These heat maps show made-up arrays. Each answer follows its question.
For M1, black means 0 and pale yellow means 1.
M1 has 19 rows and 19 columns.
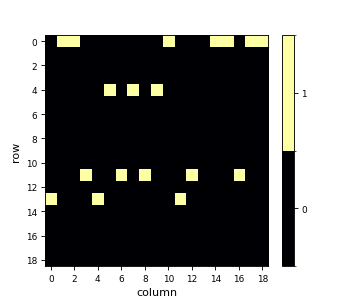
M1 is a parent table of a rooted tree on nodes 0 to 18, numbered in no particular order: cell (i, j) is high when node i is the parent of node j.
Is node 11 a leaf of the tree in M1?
no
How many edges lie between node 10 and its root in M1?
2
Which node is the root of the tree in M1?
13
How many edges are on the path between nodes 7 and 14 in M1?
4
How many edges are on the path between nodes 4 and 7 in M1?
1
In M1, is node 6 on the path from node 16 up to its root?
no
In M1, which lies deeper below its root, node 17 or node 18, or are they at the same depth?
the same depth
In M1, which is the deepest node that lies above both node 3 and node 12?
11
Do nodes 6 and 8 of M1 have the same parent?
yes
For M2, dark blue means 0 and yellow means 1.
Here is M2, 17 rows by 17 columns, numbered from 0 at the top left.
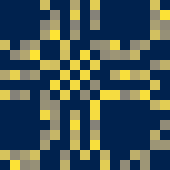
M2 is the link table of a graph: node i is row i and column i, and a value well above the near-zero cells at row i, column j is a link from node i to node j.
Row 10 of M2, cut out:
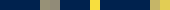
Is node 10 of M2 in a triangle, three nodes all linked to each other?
yes
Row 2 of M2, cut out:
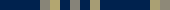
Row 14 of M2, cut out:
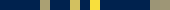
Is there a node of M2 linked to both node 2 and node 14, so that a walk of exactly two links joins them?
yes
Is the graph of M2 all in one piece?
yes
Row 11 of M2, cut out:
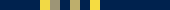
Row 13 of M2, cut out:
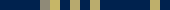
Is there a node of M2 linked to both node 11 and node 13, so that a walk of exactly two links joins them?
yes
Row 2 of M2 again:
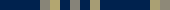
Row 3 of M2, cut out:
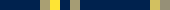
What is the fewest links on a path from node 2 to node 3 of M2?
2
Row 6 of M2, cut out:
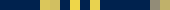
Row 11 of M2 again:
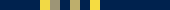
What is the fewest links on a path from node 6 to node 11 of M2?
2
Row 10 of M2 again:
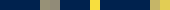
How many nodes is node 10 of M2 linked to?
5
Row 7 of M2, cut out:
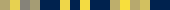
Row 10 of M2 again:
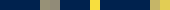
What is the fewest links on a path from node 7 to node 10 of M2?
3
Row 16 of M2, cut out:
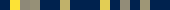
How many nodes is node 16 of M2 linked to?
7
